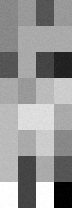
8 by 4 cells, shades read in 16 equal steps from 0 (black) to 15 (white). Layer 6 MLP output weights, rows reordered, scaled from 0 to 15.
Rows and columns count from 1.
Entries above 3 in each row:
4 4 3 4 4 4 4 3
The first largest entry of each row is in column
2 2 2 4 2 3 1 1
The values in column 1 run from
5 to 15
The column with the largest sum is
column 3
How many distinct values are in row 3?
4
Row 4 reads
10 9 11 12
